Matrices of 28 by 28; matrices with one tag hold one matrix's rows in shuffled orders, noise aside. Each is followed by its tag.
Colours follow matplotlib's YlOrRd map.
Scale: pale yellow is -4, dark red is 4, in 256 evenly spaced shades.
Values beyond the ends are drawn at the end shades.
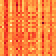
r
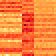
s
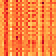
r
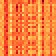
r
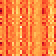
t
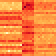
s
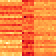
s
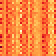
t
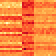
s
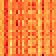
r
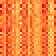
t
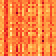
r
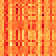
r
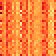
t
